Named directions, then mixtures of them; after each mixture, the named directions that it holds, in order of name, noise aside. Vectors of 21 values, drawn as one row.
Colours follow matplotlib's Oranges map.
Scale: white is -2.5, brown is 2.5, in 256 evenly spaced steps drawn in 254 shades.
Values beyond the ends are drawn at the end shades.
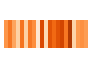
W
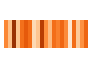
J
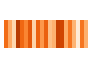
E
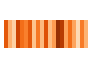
E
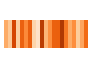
J, W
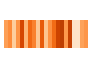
E, W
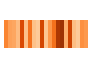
E, J, W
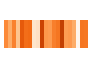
E, J, W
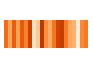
E, J, W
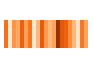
E, J, W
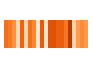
W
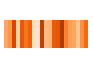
J, W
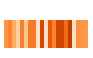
W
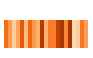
E, W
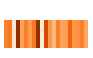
E, J, W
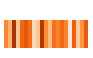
J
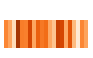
E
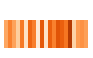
W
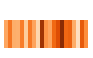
E, J, W
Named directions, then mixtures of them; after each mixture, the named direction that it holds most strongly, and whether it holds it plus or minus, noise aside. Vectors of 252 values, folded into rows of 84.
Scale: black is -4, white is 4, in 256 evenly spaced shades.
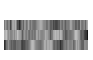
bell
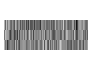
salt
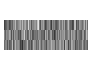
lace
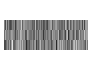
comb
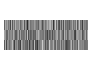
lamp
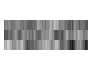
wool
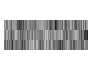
bell, plus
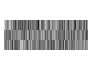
lace, minus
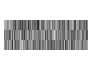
lace, minus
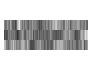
bell, minus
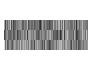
lamp, minus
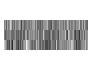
comb, minus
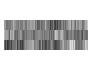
wool, minus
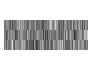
lamp, plus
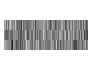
comb, minus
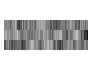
bell, plus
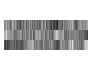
wool, minus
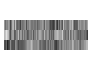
wool, minus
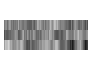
wool, plus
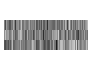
comb, plus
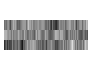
wool, minus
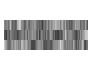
bell, minus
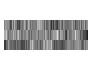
bell, plus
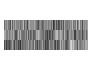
lamp, plus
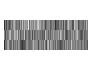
salt, minus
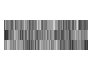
wool, plus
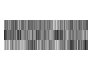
wool, plus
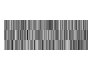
lamp, minus
